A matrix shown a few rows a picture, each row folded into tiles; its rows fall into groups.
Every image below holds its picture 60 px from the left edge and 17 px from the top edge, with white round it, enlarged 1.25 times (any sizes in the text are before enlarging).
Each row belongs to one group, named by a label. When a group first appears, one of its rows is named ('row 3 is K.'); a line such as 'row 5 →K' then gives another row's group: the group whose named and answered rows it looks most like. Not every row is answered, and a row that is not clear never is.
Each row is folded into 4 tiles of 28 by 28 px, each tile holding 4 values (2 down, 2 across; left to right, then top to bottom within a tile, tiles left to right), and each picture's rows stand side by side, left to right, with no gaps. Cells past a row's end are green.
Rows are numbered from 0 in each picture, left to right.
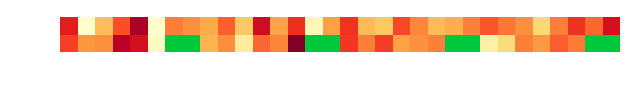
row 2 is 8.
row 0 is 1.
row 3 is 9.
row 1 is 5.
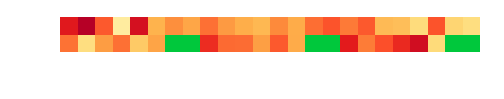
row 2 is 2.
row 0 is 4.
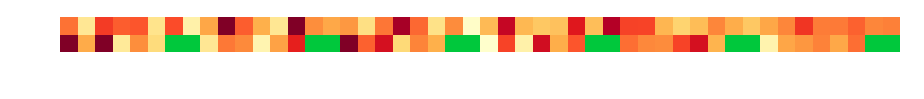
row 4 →2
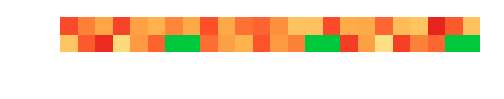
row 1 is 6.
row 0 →8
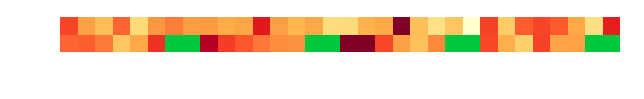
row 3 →6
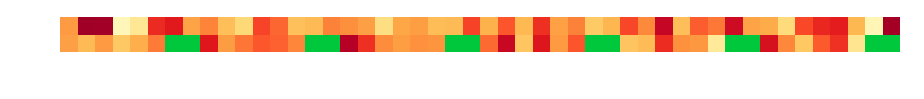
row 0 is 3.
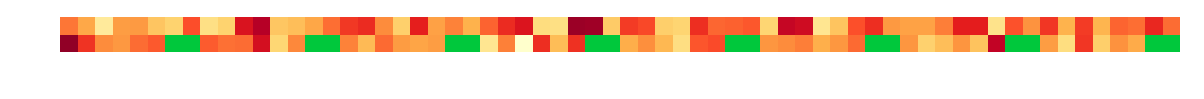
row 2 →4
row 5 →3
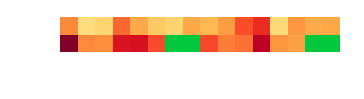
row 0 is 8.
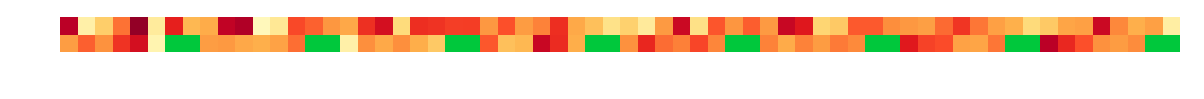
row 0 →1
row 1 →3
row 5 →3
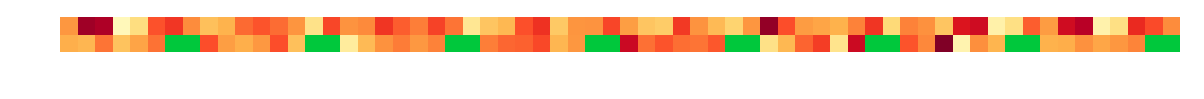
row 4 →8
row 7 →3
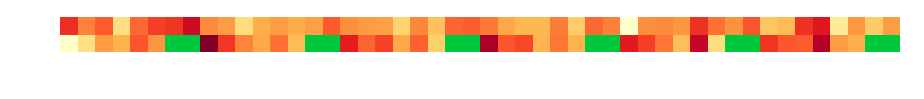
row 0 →9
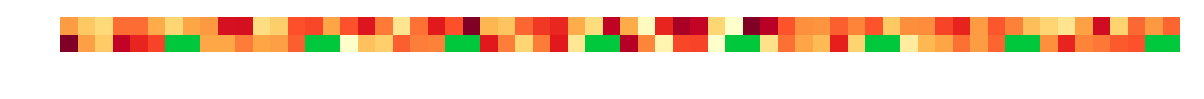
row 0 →8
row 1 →3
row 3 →6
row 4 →6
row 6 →5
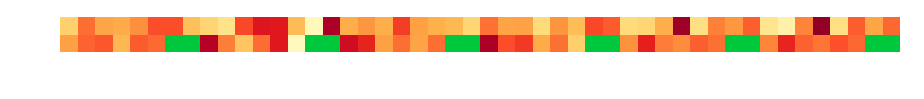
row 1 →6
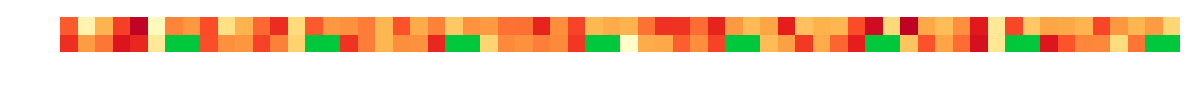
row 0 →1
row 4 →5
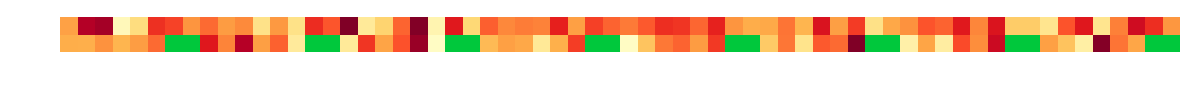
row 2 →1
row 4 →5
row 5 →5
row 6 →5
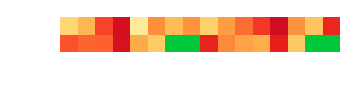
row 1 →6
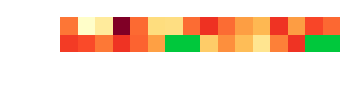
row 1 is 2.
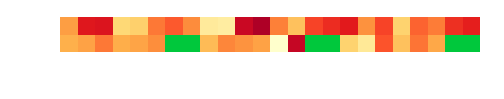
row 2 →9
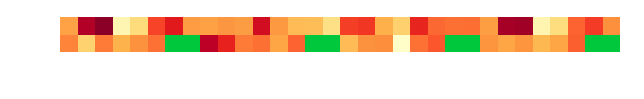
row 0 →3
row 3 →3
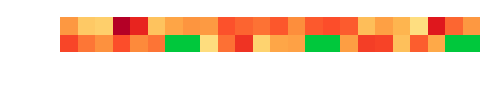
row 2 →2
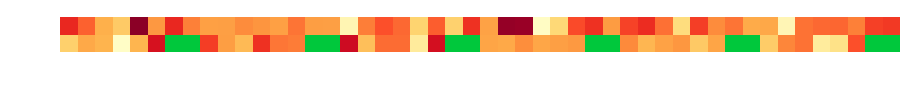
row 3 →3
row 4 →4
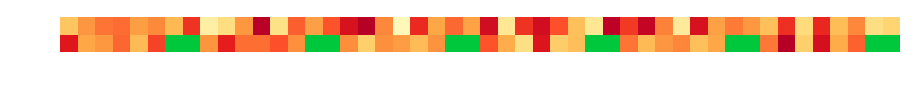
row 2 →4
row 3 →6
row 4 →4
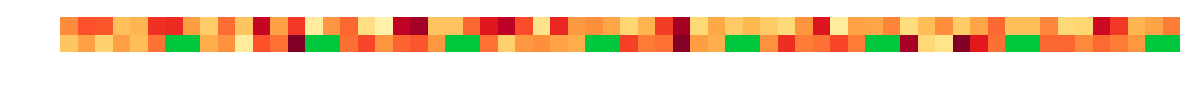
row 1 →5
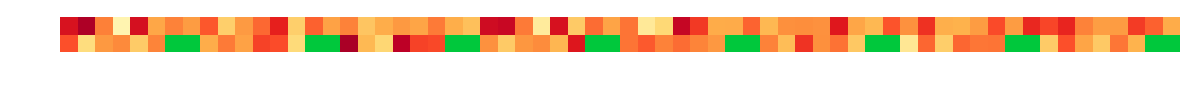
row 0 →4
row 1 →1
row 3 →4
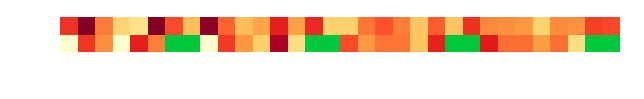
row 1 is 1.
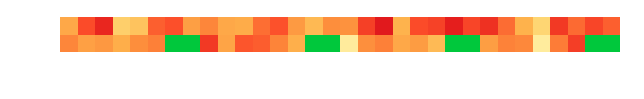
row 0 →3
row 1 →8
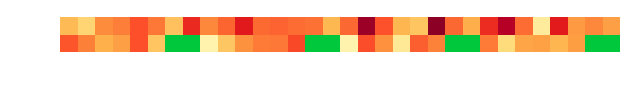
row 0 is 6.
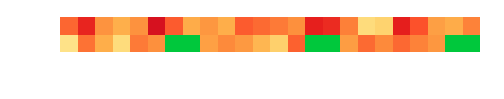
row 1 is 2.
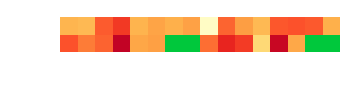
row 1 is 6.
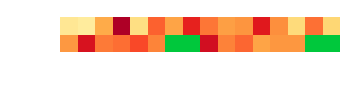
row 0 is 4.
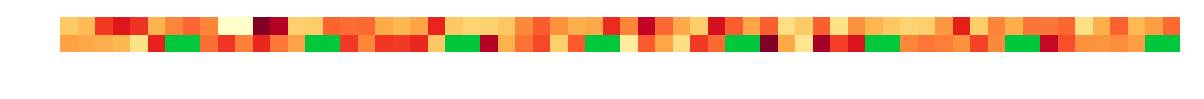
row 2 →2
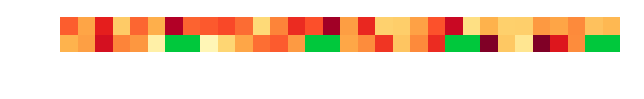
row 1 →9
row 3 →8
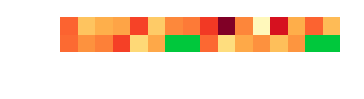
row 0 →1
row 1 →4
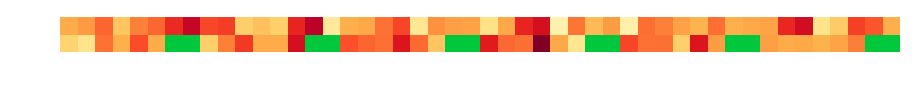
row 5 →3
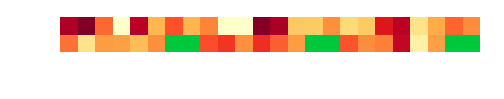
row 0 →4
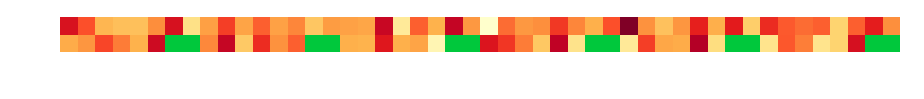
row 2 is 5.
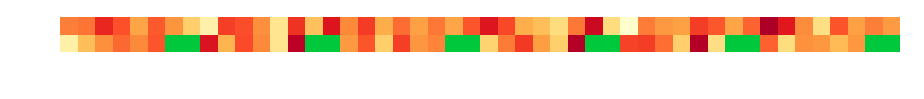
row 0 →5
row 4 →6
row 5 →4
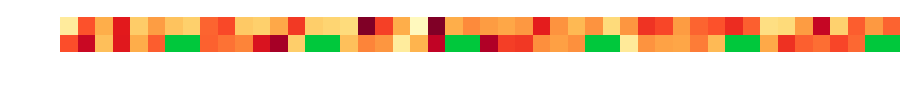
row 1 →2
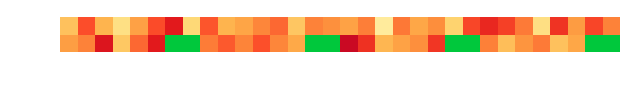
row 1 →1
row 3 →4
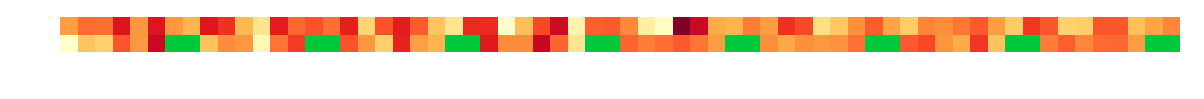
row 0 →5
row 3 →1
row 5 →3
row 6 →6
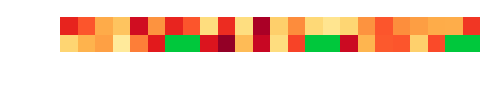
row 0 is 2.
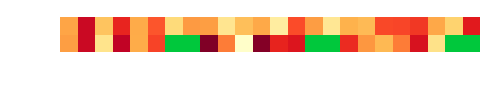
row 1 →8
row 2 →6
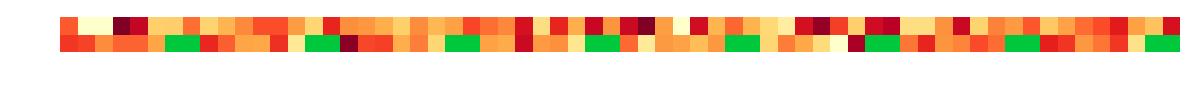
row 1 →6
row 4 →4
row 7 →6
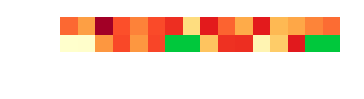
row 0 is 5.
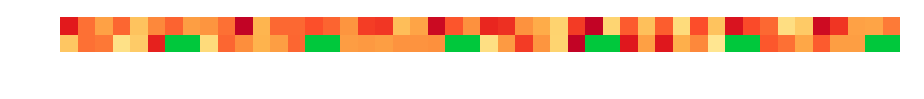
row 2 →3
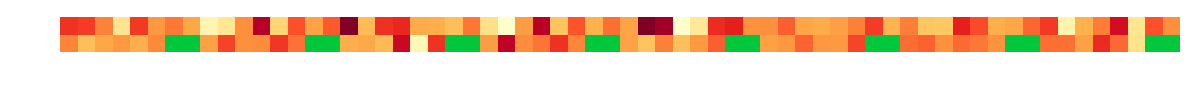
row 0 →4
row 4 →3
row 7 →1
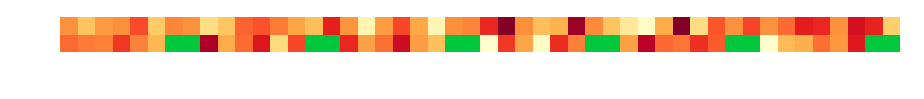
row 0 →1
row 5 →5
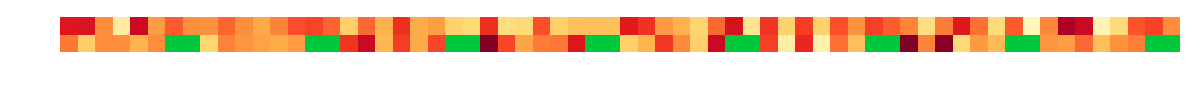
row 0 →4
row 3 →8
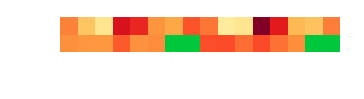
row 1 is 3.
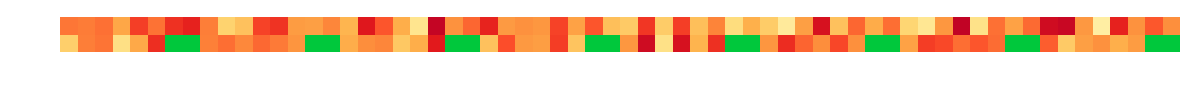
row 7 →4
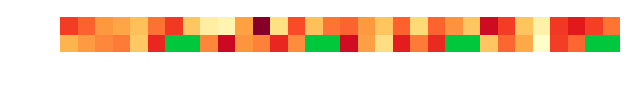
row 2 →8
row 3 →2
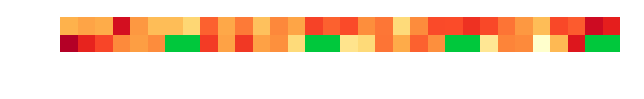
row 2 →9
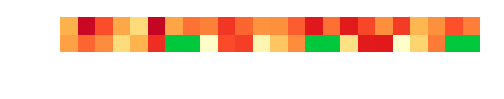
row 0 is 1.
